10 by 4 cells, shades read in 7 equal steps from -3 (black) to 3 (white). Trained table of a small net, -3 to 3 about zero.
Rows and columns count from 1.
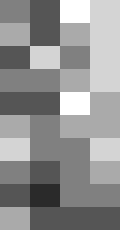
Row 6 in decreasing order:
1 1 1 0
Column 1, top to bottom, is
0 1 -1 0 -1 1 2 0 -1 1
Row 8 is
0 -1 0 1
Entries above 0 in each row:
2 3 2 2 2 3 2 1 0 1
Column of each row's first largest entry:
3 4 2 4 3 1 1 4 3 1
